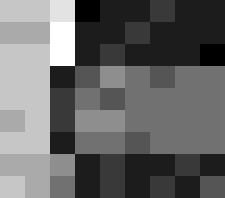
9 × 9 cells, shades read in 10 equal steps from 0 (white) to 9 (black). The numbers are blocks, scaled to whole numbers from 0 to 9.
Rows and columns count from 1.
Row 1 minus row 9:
0 -1 -4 1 1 0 0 0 2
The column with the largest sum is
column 4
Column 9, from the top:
8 8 9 5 5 5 5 8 6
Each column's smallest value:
2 2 0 4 4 5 5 5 5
